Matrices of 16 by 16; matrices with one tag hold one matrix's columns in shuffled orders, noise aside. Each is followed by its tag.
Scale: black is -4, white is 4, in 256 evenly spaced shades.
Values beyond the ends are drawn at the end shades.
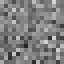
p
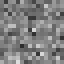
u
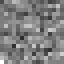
u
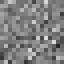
p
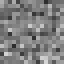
u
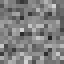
u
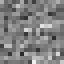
u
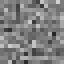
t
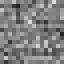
t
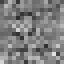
u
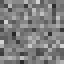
t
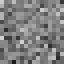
p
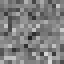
u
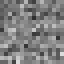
u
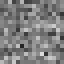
u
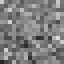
p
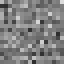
t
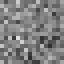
p
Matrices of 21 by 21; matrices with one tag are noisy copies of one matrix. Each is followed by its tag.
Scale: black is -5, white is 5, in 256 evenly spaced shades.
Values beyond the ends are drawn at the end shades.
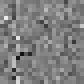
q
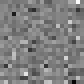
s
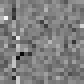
q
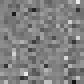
s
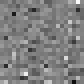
s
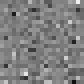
s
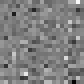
s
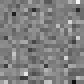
s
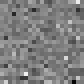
s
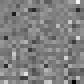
s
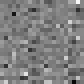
s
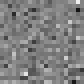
s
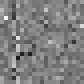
q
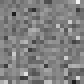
s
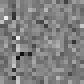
q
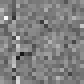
q
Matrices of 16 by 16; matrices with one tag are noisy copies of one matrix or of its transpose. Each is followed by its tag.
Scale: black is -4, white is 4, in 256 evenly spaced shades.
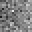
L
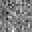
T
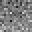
L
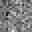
T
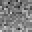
L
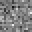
T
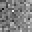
L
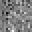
T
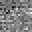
T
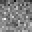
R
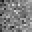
R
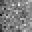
R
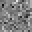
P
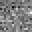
T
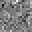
P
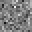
P
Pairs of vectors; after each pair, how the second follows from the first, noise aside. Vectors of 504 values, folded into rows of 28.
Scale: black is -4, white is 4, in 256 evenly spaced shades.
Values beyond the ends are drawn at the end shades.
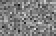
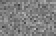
shrunk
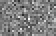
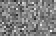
shuffled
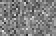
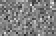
shuffled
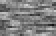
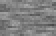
shrunk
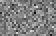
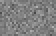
shrunk
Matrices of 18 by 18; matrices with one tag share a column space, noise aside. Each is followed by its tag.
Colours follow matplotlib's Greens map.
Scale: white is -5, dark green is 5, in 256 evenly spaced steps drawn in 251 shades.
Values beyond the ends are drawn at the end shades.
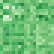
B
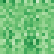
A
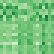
B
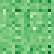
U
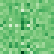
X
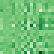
X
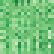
A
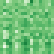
A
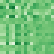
B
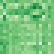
B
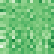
A
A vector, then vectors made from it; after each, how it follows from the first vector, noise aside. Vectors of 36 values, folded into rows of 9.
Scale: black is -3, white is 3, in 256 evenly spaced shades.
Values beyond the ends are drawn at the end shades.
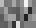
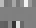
partly zeroed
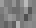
shrunk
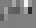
partly zeroed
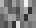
copied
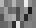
copied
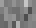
shrunk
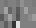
partly zeroed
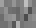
shrunk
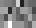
reversed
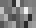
wrapped around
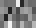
reversed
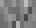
shrunk
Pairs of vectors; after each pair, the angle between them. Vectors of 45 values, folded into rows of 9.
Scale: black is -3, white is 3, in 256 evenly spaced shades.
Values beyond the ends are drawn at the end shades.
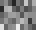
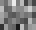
nearly opposite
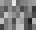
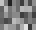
orthogonal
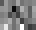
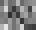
nearly parallel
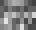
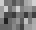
nearly opposite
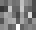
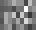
orthogonal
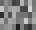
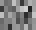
partly opposed
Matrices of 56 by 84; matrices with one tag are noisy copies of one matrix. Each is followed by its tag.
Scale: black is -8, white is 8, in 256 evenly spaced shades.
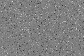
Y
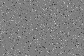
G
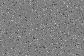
G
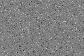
Y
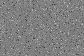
G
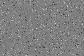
G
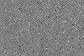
Y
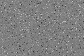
Y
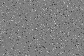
G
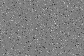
G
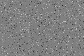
Y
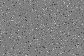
G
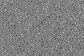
Y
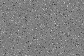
G
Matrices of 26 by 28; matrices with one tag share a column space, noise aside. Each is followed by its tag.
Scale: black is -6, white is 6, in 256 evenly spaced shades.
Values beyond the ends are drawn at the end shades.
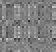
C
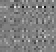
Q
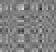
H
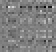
Q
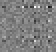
Q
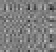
H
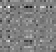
Q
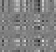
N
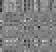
N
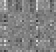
N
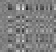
H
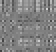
N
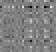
Q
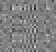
H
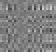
H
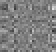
H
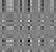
N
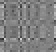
C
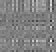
N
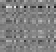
Q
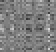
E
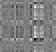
C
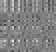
N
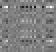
Q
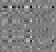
Q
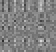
N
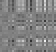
N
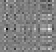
E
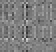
C
